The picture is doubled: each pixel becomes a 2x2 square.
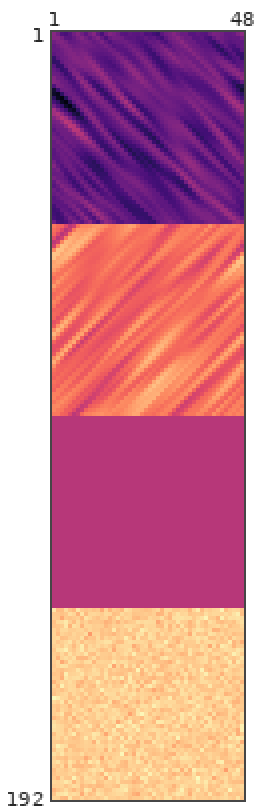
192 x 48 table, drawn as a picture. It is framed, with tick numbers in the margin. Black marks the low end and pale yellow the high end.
The table splits into 4 rows of 1 panel. Panel 1,1: low, slanting down to the right. Panel 2,1: high, slanting up to the right. Panel 3,1: middling, flat. Panel 4,1: very high, fine-grained, faint in contrast.
